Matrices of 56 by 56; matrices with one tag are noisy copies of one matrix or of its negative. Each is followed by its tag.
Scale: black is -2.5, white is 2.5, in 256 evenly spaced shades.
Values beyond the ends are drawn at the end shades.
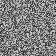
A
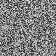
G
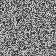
A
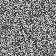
G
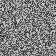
A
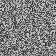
A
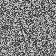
G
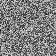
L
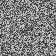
L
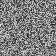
A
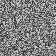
A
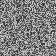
A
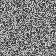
A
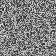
A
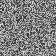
A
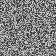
A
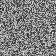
A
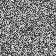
L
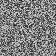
G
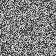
L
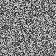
G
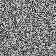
A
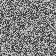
L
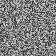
A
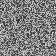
A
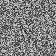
G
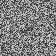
L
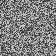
L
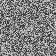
L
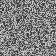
A
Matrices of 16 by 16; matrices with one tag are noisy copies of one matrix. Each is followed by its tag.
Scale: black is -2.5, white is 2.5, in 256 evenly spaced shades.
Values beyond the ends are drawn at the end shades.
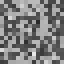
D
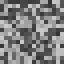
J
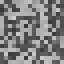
D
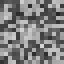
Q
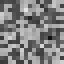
Q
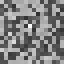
D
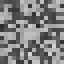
Q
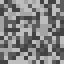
D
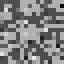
Q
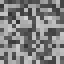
J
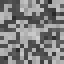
Q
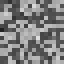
Q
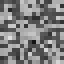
Q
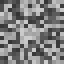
Q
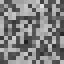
D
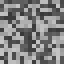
J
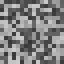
J
